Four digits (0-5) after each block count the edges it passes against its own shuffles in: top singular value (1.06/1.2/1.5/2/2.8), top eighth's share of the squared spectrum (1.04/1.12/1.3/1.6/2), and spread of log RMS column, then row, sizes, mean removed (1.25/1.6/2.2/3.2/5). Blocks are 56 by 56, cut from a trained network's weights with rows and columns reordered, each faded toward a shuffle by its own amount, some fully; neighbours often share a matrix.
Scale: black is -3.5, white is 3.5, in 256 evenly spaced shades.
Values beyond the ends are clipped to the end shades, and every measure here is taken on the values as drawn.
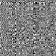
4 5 2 2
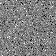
1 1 0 0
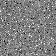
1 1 0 0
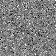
1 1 0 0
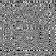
4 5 1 3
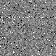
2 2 0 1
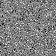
1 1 0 0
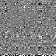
3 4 2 3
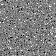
0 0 0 0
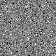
0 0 0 0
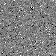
1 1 0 0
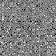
3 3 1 2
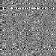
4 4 2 3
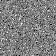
0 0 0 0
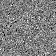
0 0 0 0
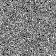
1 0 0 0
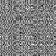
4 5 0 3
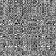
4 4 1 2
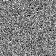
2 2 0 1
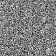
2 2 0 0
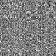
3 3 0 1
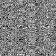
3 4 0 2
